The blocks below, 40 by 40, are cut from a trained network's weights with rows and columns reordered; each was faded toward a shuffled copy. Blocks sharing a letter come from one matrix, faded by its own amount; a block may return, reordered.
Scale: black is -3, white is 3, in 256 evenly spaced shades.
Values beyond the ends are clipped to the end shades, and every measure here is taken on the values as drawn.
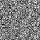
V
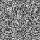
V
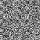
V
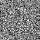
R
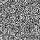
V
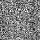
R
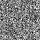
R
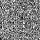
R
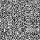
V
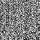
R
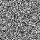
V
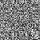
V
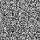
V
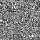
R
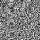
V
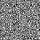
R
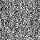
R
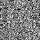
R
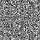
R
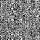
R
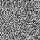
V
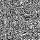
R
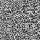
V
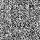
R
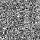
R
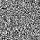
V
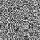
V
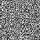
V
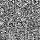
R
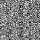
R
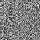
V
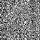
R
